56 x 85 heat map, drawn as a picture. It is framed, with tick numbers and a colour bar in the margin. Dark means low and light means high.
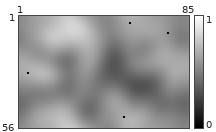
There are four isolated cells, each far lower than the cells round it. The ninth with the highest average is the top left. No row or column stands out.
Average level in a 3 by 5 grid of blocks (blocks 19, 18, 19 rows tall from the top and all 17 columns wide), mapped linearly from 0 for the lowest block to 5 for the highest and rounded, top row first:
3 5 2 3 2 | 3 1 0 0 3 | 2 3 2 2 1
